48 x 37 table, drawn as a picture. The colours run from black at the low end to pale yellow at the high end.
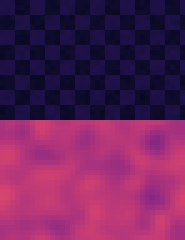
It is made of 2 by 1 panels. Panel 1,1: very low, checkered, faint in contrast. Panel 2,1: middling, blotchy, faint in contrast.
